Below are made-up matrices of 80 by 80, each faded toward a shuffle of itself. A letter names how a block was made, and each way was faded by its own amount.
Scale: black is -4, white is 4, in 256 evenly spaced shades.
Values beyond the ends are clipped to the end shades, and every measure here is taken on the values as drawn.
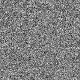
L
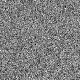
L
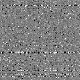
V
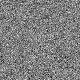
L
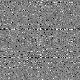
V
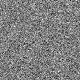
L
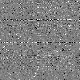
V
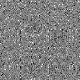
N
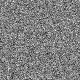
L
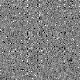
N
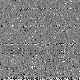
V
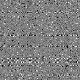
V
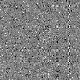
N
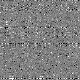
V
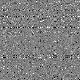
V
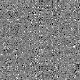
N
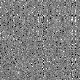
N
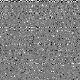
V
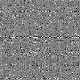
V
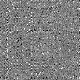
N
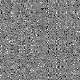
N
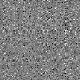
N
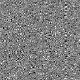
N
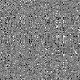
N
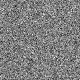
L
